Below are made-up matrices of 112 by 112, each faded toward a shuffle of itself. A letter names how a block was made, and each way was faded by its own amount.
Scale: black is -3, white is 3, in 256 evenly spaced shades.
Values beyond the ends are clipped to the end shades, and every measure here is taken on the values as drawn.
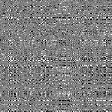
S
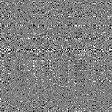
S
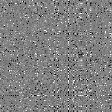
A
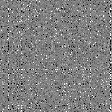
A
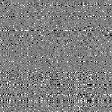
S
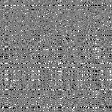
S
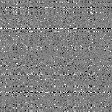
S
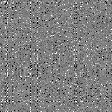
A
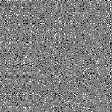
A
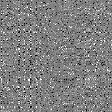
A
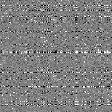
S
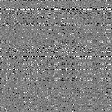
S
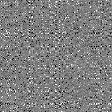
A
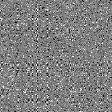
A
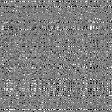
S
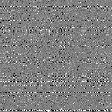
S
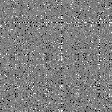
A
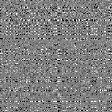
S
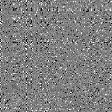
A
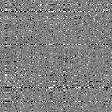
S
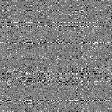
S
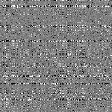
S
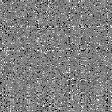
A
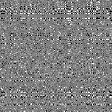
S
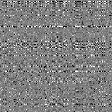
S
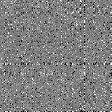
A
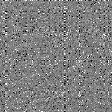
A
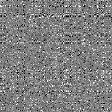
A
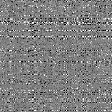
S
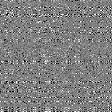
S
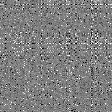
A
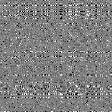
S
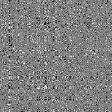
A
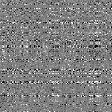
S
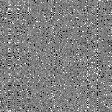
A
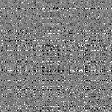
S
